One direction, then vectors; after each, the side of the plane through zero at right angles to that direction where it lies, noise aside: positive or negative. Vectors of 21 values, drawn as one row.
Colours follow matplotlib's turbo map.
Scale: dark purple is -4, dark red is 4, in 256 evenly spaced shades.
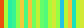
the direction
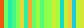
positive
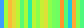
negative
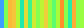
negative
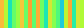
positive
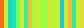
positive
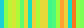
negative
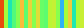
positive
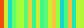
positive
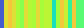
negative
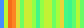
negative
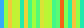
negative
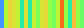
negative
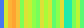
negative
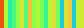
positive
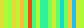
positive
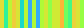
negative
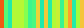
positive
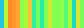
negative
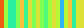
positive
